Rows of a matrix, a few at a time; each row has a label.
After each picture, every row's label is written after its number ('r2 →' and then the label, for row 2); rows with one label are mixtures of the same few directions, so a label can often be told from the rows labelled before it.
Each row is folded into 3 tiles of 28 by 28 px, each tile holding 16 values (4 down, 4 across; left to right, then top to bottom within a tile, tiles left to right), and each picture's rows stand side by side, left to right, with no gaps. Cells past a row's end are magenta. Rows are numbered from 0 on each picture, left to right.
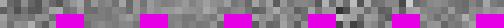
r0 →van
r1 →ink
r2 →van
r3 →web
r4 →web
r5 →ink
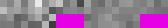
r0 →van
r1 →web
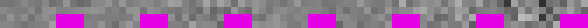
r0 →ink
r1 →web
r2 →ink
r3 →web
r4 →ink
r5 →van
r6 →van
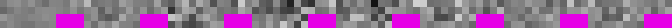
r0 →web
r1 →van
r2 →web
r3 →van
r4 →van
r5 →van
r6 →ink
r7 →van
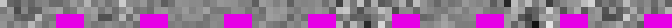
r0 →van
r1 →van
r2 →van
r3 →van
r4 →web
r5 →web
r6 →web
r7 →van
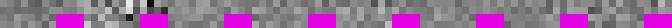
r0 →van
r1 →ink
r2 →van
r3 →web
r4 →ink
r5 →van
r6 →ink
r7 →web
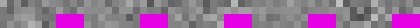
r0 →web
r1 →ink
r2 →ink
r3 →van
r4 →van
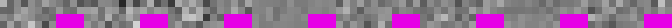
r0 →web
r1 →ink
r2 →van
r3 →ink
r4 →web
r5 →van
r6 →van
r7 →web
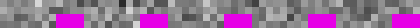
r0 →van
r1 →ink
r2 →van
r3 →van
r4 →van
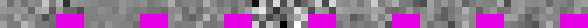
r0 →ink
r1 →ink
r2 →van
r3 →web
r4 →van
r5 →web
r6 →web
